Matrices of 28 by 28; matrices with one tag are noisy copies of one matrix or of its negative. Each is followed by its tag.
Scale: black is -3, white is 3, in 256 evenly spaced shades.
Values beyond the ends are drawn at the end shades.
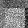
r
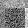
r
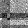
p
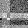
p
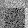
r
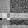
p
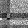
p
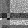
p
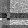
p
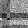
p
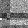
p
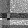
p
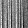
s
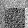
r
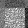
r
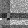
p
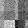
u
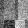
u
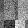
u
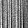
s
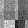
u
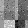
u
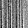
s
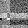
p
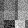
u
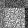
r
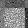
r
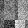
u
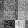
u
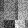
u
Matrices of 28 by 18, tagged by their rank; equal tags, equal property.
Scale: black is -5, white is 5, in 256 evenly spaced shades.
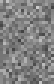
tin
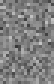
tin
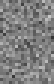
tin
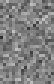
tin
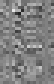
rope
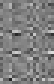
rope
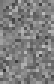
tin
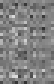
rope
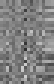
rope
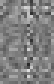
rope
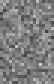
tin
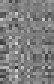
rope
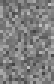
tin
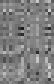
rope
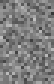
tin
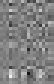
rope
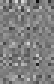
rope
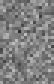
tin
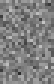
tin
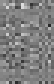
rope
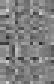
rope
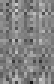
rope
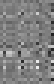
rope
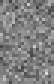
tin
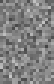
tin
